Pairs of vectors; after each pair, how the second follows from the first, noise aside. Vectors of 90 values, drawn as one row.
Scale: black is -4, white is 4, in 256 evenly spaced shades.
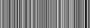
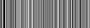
reversed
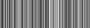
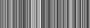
reversed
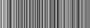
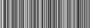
sign-scrambled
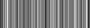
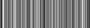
reversed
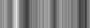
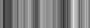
reversed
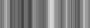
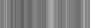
shrunk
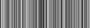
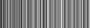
sign-scrambled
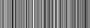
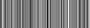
wrapped around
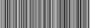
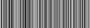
reversed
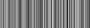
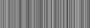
shrunk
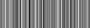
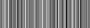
wrapped around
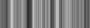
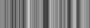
wrapped around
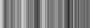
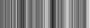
reversed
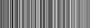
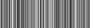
sign-scrambled
